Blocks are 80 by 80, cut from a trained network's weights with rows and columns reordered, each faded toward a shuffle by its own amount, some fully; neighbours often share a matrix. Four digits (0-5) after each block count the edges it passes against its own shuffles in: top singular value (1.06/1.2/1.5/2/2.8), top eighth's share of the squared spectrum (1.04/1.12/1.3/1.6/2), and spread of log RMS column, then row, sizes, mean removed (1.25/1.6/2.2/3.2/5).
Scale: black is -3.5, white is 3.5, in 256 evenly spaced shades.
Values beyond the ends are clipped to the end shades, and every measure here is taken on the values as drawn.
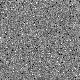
0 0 0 0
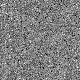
1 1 0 0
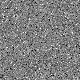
0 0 0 0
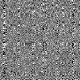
3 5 3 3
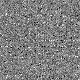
1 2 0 1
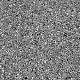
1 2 0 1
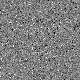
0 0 0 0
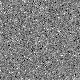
0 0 0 0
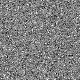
1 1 0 0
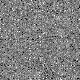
2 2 0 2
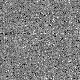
1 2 0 1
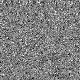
2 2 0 1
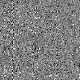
3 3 2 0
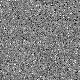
1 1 0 0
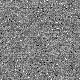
1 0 0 0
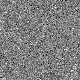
0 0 0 0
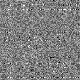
3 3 1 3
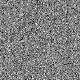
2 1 0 1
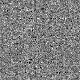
2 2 0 2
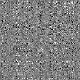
3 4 3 3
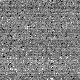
3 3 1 1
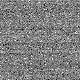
2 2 1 0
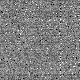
2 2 1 0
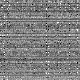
4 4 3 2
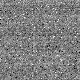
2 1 0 0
